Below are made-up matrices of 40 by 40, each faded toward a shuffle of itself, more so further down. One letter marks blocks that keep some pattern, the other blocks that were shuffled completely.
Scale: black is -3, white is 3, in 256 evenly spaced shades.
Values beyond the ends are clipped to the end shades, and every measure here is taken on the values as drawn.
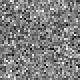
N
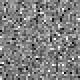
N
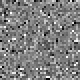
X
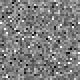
N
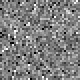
N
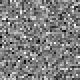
N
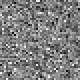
N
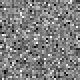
N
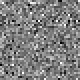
X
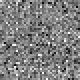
X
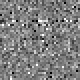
X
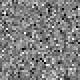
N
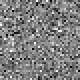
X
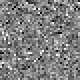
X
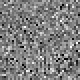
X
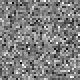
N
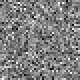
N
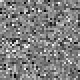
X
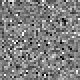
X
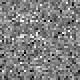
X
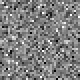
N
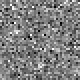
N
